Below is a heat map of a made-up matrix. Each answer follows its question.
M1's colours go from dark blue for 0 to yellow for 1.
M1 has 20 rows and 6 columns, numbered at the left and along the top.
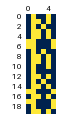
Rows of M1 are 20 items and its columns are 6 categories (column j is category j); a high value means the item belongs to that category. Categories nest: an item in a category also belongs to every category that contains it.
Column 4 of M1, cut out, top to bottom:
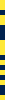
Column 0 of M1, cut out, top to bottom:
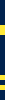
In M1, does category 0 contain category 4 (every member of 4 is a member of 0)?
no
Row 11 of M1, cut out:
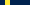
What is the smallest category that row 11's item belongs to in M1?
1
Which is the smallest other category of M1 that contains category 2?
4
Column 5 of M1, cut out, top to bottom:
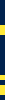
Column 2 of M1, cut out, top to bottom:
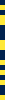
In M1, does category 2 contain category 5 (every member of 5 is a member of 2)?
no
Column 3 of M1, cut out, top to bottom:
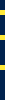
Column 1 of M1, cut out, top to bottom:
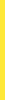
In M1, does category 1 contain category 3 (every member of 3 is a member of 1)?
yes
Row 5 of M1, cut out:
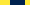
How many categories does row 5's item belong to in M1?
3
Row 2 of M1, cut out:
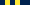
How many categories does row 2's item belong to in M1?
2
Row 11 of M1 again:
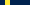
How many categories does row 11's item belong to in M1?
1
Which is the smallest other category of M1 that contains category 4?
1
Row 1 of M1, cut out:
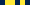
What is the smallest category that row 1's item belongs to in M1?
2
